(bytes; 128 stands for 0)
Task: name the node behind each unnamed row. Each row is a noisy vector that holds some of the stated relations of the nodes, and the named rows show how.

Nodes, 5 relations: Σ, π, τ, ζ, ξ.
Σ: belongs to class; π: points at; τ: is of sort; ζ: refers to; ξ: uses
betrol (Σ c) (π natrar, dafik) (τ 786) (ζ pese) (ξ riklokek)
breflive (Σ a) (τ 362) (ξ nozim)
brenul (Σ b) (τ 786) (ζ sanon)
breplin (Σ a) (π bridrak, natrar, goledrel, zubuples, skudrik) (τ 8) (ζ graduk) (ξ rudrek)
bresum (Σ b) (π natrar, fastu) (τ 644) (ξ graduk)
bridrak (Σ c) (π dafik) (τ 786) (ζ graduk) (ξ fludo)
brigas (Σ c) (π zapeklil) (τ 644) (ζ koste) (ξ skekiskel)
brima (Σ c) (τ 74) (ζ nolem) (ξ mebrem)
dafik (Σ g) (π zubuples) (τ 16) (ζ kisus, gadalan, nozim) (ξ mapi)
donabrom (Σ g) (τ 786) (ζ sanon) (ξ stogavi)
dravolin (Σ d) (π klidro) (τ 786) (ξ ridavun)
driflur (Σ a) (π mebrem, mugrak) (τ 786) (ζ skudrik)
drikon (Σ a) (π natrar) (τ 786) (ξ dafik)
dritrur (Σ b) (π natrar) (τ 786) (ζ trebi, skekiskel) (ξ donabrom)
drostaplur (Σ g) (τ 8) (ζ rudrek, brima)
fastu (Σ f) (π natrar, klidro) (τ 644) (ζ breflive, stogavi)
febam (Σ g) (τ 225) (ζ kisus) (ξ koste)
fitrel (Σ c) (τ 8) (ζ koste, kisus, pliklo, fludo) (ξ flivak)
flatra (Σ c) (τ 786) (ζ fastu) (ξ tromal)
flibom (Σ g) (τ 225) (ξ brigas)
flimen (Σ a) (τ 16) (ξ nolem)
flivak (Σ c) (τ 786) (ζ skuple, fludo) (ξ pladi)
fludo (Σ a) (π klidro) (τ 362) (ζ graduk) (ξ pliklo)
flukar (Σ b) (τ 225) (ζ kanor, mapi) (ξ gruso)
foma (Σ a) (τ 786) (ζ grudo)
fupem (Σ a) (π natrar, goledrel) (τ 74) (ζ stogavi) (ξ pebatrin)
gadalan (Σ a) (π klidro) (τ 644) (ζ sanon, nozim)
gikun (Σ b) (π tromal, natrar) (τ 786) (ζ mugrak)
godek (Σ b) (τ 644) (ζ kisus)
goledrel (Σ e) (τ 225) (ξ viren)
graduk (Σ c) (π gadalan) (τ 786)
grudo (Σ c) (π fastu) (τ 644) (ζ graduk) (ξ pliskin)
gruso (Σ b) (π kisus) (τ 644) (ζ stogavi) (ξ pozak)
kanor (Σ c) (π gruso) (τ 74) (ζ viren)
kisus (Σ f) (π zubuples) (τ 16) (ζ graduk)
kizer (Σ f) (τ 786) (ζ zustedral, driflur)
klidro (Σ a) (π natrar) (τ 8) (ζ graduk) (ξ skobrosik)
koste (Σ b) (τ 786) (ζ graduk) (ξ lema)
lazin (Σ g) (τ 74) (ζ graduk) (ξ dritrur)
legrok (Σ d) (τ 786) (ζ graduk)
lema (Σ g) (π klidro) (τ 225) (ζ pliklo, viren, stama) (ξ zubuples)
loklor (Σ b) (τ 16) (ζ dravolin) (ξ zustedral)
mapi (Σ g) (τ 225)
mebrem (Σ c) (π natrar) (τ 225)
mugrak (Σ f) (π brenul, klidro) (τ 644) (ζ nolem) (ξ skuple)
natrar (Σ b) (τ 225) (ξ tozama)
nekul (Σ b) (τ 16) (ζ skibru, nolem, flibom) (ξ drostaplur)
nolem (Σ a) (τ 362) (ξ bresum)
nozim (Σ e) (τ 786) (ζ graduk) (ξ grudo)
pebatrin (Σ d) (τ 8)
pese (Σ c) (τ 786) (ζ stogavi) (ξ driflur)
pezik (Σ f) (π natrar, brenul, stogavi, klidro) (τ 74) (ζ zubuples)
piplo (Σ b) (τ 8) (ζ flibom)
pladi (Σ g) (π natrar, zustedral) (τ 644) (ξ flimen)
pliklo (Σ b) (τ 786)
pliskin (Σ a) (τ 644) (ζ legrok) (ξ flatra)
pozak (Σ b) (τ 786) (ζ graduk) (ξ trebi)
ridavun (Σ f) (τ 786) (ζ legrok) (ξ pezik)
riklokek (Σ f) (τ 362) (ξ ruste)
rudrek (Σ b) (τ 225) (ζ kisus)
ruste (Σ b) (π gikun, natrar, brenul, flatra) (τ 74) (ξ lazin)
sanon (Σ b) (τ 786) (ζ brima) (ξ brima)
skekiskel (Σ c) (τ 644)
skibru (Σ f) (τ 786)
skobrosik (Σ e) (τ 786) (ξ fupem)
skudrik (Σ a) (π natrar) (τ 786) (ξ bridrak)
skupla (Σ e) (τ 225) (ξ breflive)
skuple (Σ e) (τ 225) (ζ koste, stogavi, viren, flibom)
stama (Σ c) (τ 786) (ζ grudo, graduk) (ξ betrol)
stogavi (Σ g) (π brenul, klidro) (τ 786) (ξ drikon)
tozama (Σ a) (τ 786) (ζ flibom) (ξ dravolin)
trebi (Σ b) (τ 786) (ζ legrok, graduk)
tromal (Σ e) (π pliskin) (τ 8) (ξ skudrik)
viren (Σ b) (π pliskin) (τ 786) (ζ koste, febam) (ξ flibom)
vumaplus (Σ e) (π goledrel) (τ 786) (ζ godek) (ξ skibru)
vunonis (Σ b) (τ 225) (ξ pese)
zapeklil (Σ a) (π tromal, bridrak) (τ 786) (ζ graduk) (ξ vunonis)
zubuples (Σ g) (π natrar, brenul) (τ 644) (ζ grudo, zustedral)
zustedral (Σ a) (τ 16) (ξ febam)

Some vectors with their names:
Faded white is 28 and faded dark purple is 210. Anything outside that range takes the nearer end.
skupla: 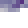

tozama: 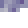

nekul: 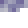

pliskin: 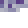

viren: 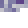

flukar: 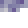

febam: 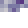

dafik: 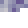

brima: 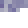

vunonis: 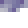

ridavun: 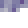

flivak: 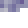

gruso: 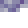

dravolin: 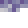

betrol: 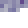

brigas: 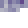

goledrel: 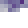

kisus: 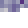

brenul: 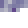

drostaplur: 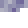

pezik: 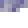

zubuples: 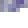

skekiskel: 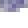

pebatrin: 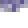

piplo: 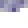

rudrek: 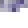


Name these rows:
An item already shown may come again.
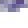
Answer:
pladi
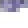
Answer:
skibru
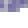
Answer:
bridrak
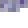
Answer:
betrol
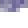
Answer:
skibru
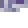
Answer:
viren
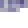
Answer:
brigas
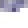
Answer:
piplo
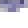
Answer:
riklokek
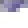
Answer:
skudrik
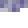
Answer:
klidro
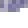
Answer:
bridrak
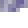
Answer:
zubuples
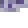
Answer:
pliskin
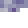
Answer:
donabrom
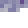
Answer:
betrol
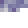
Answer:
mugrak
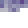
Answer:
zapeklil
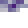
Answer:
zustedral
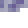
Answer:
flatra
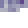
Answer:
brigas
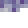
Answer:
legrok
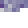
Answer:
graduk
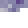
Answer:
stogavi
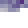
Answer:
skupla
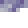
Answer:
bresum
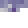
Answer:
drikon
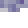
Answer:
fitrel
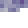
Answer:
lazin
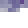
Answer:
skobrosik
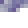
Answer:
pliklo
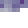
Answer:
nozim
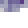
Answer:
tromal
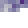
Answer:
vumaplus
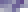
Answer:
breflive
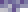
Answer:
dravolin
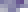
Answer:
flibom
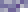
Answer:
kanor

